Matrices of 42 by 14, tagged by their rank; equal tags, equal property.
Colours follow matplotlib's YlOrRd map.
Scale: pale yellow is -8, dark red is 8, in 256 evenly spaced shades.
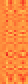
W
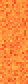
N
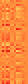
W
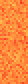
N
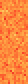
N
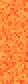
N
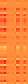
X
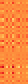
X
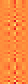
X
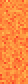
N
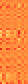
W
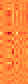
W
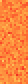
N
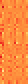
W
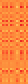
X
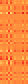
X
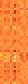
W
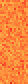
N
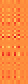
X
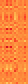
W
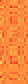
W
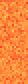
N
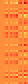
X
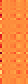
X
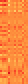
W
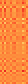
X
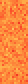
N
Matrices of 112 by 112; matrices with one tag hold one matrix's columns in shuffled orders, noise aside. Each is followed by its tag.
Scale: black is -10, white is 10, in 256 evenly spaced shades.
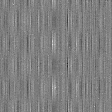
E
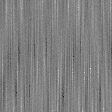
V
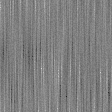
V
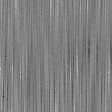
V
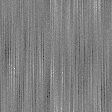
V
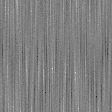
V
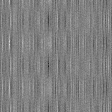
E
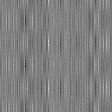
E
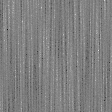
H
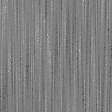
H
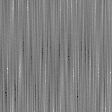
V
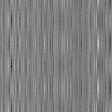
E
